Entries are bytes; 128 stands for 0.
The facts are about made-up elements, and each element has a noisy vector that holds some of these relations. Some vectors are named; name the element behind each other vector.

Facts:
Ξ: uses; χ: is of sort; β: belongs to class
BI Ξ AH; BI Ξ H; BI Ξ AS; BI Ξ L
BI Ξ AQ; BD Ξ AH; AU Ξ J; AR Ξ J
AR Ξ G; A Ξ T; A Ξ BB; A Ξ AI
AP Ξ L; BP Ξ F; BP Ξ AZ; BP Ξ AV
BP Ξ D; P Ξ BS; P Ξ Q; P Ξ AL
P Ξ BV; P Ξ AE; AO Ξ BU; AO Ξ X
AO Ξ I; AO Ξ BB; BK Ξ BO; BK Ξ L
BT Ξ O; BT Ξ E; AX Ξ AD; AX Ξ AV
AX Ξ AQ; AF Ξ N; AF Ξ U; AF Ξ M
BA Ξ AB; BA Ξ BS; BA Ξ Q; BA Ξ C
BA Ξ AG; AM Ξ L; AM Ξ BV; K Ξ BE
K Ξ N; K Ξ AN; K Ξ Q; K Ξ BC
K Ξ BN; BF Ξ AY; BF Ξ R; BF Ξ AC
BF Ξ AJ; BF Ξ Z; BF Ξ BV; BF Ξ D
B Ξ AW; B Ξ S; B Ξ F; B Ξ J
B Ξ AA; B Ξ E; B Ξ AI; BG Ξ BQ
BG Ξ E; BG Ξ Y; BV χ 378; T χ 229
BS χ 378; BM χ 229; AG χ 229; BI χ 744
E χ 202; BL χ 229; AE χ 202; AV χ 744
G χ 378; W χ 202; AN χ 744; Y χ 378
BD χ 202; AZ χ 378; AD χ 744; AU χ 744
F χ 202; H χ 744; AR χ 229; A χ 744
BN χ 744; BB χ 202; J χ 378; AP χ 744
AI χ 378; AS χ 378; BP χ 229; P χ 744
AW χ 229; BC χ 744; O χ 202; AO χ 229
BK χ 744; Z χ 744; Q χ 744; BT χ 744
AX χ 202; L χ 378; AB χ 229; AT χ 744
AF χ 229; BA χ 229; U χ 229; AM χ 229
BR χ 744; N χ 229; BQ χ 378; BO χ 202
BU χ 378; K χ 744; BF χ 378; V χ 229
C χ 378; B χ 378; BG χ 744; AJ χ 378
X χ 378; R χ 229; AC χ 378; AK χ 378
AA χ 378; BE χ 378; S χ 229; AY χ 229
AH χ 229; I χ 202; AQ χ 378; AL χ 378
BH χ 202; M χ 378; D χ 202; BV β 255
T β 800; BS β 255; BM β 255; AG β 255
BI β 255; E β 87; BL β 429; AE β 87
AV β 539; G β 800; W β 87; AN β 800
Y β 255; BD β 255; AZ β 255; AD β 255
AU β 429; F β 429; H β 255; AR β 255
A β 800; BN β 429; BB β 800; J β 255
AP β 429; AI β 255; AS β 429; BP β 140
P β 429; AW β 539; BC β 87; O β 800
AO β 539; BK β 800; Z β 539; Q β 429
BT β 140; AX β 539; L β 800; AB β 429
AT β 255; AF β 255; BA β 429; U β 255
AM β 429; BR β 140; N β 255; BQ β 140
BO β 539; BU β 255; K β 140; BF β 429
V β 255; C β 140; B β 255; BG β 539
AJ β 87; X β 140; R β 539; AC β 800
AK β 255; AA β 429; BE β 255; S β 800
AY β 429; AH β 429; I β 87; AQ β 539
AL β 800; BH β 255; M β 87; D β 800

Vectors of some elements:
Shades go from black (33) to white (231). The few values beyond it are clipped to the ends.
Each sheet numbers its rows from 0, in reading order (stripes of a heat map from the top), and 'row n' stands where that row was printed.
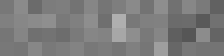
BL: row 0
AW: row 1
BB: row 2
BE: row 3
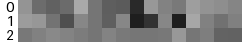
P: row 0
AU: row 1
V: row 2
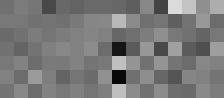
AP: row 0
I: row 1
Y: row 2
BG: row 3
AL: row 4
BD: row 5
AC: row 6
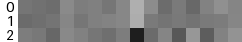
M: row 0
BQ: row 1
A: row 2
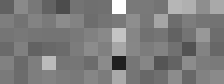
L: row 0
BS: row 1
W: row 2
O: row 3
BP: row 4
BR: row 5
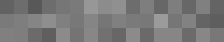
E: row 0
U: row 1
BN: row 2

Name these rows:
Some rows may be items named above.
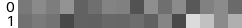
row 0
AH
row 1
AP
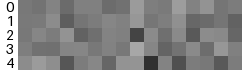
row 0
BV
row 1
BH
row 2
AH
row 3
BC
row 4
J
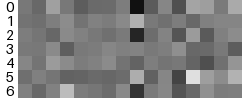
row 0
BI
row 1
X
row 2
A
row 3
BH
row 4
AV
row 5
BK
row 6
BP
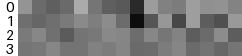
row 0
P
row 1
BG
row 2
F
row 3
AI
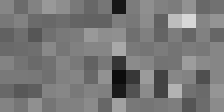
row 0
AF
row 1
AM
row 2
E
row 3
BQ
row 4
BF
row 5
B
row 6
BT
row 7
Z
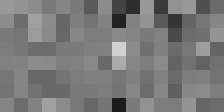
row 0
AR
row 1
AX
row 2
AQ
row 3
AE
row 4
R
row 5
AA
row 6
AS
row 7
AF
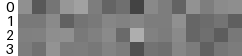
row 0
K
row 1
BH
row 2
R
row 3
AD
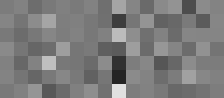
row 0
AN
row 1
AO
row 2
C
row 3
Q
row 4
BP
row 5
BF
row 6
BO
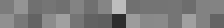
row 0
G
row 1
BA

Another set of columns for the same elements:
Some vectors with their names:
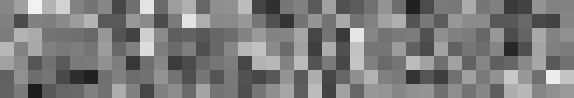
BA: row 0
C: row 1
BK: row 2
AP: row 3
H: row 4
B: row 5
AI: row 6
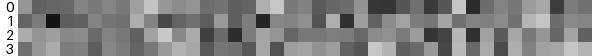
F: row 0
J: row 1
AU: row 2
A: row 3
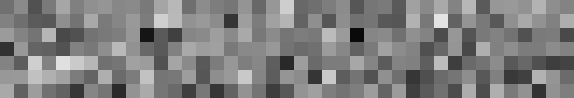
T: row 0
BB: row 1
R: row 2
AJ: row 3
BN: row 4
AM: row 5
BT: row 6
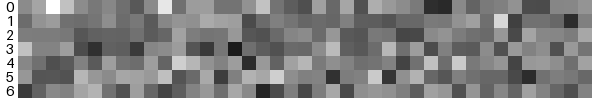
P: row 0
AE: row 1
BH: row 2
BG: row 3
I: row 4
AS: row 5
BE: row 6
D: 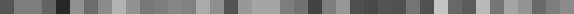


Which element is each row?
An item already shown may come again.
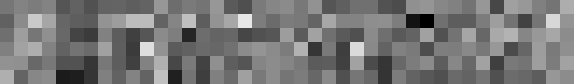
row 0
BH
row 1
BF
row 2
AR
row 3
BK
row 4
BD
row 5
AX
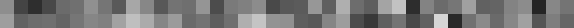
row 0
BQ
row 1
F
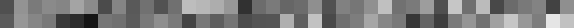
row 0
BS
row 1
B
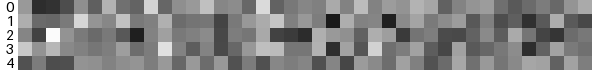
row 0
X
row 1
AH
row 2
K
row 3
AP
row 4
G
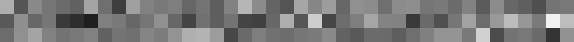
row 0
BR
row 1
B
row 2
AE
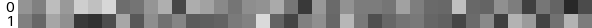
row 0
Q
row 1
BP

